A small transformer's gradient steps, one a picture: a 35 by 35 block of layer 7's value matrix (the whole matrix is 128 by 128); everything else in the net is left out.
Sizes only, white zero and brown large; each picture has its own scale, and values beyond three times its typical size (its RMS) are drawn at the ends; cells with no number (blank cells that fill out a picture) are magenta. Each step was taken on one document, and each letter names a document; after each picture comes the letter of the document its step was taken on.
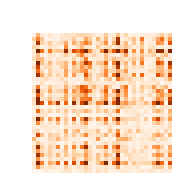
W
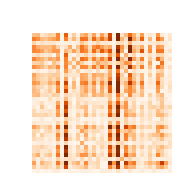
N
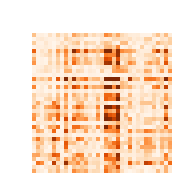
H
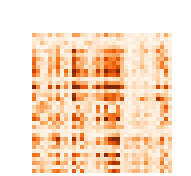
H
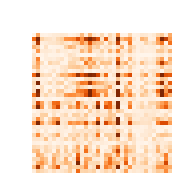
W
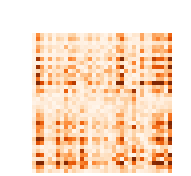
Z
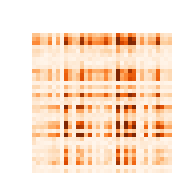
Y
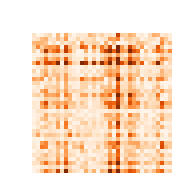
Y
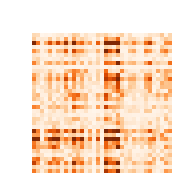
H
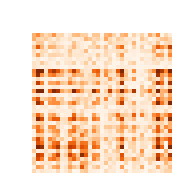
Z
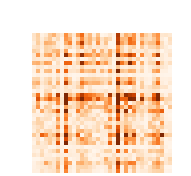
Y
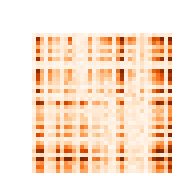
Z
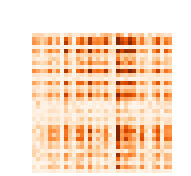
Y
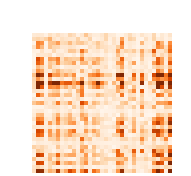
Z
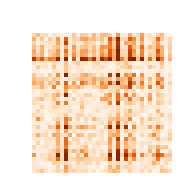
N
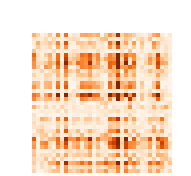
N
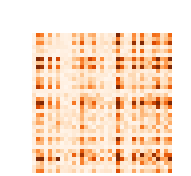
W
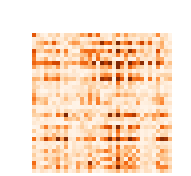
N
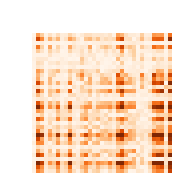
Z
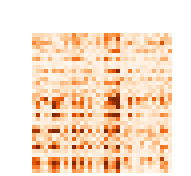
H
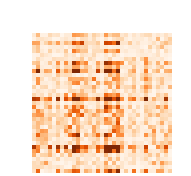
H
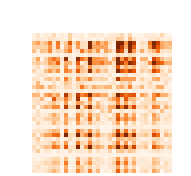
Y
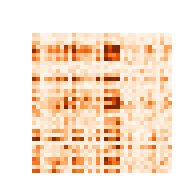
H
